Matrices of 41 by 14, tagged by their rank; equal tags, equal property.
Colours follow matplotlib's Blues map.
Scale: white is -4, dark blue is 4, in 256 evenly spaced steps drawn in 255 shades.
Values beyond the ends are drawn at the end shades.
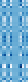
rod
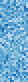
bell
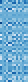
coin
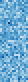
bell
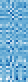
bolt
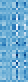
coin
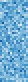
bell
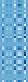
rod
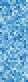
bell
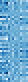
bolt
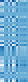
rod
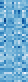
bolt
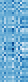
coin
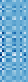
rod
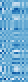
coin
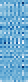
bolt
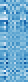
coin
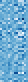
bolt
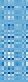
rod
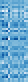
coin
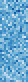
bell
